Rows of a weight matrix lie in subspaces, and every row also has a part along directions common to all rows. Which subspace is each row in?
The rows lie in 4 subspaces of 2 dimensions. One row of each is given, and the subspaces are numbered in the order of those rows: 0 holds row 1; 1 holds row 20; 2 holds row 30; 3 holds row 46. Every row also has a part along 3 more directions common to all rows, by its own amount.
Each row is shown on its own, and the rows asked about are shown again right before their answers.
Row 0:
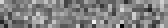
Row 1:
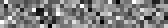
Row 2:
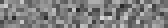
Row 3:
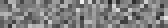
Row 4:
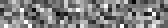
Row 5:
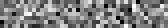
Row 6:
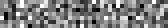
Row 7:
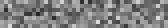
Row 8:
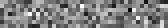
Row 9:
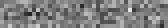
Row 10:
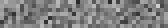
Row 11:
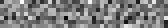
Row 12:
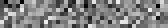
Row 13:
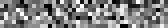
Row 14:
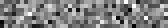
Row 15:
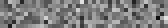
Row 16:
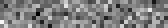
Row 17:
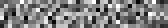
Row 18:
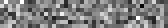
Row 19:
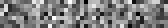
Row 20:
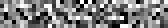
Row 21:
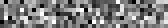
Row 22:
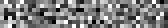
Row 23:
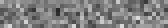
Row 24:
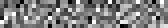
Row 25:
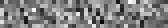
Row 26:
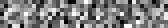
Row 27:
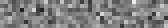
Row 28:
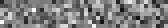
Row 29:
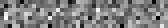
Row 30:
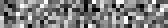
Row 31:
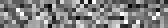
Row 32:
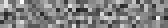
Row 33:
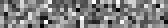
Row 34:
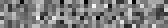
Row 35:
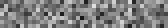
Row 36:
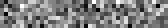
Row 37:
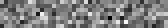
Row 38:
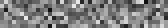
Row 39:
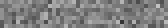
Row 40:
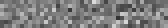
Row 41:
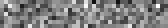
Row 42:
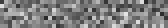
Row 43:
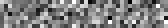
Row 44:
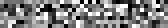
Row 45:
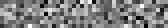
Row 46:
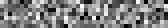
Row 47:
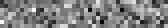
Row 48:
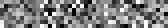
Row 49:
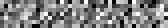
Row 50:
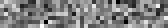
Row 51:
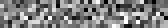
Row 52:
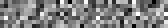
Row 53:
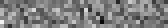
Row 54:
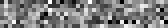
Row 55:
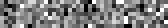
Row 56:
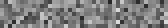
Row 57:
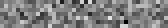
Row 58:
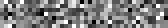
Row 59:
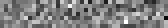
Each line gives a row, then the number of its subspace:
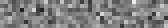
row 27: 0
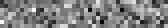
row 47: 0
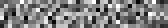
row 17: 1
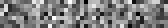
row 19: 3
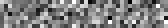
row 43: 2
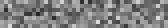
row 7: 3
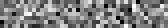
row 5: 3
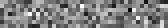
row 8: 3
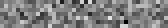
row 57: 1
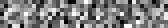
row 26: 3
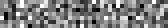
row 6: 2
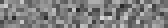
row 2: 1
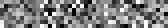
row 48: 2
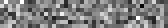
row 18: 3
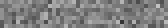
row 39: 2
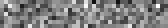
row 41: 2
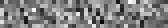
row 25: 0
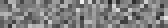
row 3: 2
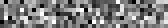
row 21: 0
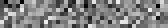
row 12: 2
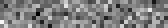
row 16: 0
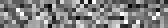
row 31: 1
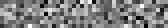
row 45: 2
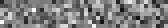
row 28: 0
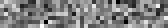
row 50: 2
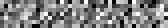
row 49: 3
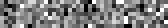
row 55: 2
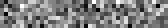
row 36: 2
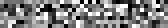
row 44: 1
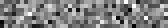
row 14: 3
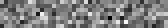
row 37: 1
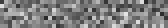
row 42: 1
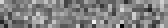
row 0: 0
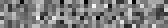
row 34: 3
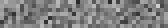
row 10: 2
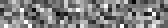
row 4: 0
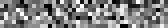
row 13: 1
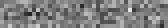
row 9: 3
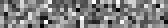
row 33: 2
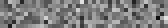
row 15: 2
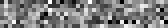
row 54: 2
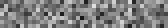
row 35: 3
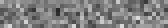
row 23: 0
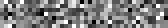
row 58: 0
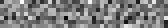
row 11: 3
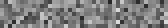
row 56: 2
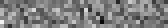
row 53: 0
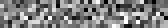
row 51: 1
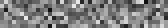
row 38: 1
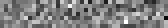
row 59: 1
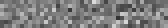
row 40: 1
